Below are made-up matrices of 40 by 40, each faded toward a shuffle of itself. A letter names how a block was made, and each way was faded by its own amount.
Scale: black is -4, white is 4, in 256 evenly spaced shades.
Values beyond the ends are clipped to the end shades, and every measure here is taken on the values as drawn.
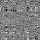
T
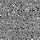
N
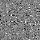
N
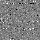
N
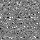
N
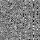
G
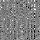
T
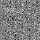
G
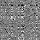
T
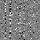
T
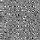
T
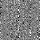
G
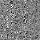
G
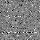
N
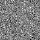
G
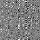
T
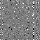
T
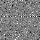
N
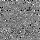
N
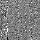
G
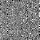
G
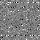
N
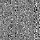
G
